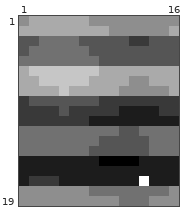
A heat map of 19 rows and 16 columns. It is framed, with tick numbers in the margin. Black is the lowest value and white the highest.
Ninth with the lowest average: bottom middle. Lone odd cells: 1, higher than its neighbours. Stripes: horizontal, repeating 3 times. Roughest part: bottom right.
